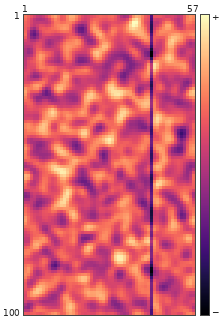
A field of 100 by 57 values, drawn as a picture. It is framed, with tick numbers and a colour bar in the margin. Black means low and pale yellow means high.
Mirror symmetry: none. Grain: blotchy. Odd lines: column 43. Slope: none. Average level on the scale: 60%. Stripes: none.
